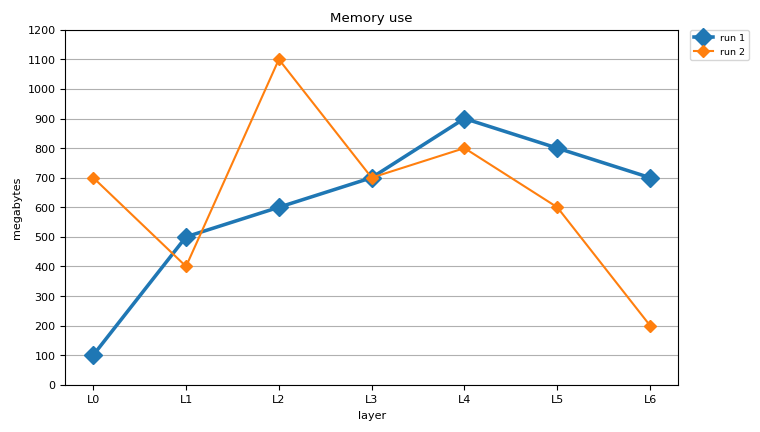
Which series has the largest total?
run 2
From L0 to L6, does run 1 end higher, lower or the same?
higher
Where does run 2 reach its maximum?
L2
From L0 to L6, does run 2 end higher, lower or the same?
lower
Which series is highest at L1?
run 1
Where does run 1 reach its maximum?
L4
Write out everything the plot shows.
Title: Memory use
x-axis: layer, ticks L0 L1 L2 L3 L4 L5 L6
y-axis: megabytes, ticks 0 100 200 300 400 500 600 700 800 900 1000 1100 1200
Legend: run 1, run 2
Values:
run 1: 100 500 600 700 900 800 700
run 2: 700 400 1100 700 800 600 200
